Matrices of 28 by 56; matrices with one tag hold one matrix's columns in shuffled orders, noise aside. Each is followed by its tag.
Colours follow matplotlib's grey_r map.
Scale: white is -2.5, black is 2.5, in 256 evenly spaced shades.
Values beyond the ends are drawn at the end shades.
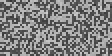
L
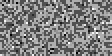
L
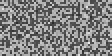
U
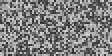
L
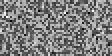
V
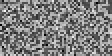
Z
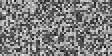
Z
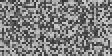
U
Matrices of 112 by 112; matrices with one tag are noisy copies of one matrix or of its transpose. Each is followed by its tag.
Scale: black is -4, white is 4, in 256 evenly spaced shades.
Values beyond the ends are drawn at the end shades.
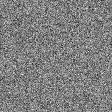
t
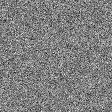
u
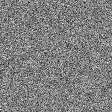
u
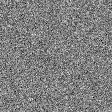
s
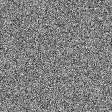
t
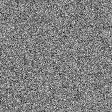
t
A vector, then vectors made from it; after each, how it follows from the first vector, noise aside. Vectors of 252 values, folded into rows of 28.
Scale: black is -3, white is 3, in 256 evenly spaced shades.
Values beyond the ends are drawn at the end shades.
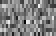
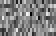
reversed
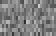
shrunk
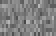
shrunk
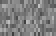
shrunk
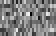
reversed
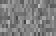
shrunk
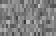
shrunk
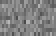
shrunk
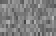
shrunk
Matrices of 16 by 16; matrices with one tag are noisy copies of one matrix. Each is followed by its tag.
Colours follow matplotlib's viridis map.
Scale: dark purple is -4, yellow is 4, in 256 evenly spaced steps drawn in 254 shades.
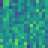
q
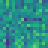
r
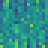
q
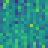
q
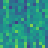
q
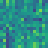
r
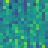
q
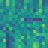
r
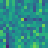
r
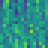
q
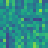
r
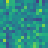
r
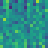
q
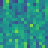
q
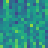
q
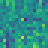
r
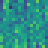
q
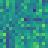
r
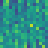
q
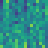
q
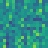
r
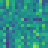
r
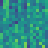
q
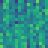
q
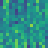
q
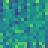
q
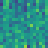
q
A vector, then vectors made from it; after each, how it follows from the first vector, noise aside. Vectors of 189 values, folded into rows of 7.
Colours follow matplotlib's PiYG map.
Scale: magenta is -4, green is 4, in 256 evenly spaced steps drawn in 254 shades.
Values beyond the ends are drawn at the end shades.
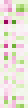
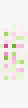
partly zeroed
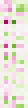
copied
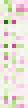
negated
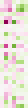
copied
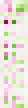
copied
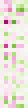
copied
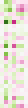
negated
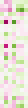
copied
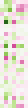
negated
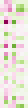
copied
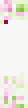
partly zeroed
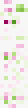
partly zeroed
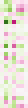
negated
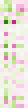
negated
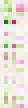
negated
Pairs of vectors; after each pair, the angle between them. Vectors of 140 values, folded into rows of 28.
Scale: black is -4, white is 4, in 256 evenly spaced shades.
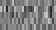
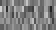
nearly parallel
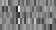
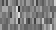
nearly opposite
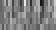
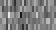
orthogonal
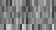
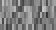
partly opposed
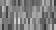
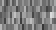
orthogonal
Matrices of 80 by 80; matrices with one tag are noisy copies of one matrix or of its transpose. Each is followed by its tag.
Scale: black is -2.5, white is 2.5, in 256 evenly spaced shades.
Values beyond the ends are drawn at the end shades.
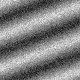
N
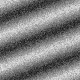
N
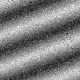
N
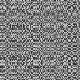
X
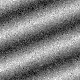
N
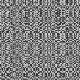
X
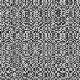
X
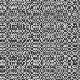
X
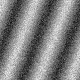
N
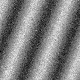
N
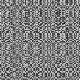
X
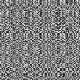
X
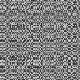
X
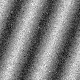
N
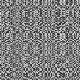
X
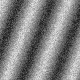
N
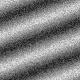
N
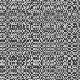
X
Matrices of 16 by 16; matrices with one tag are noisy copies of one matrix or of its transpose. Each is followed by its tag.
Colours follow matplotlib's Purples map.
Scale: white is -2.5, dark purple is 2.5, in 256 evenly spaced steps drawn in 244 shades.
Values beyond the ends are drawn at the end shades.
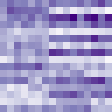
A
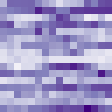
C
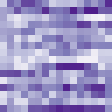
C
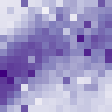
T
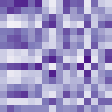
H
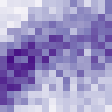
T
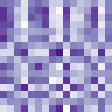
H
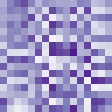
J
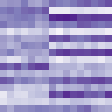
A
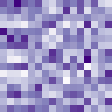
H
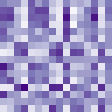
H
